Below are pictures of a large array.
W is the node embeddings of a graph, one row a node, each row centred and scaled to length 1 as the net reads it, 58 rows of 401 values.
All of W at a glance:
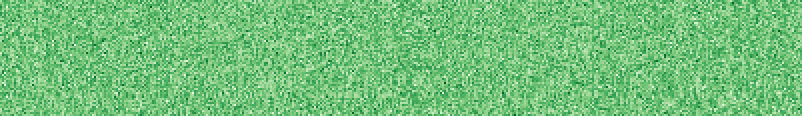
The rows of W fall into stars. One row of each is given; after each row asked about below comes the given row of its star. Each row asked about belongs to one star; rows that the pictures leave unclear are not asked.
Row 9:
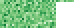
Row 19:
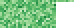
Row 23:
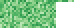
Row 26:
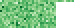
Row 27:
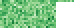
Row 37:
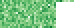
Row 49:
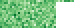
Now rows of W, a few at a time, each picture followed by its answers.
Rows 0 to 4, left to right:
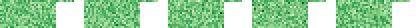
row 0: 27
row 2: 37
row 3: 23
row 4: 26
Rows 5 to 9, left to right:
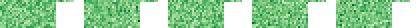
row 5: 19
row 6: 49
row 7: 37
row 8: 27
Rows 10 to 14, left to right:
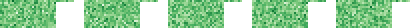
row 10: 37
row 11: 9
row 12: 9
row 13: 27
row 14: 19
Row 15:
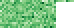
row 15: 37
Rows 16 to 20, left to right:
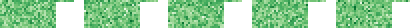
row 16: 27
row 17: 37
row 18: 19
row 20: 9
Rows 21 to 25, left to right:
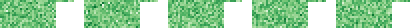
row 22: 9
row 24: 26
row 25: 27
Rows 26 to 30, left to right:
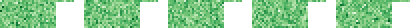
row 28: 27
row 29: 49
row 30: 19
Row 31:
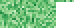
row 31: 9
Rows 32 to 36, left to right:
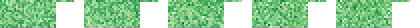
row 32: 37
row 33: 23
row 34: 19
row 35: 27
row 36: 9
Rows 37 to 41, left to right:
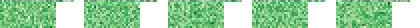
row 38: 9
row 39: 26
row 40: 9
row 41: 26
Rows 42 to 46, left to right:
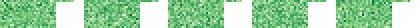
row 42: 9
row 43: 23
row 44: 19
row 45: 26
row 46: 23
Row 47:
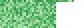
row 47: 23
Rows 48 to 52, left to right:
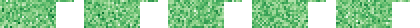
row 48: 23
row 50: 19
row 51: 49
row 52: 19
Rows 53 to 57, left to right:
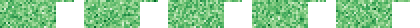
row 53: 49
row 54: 26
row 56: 27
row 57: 19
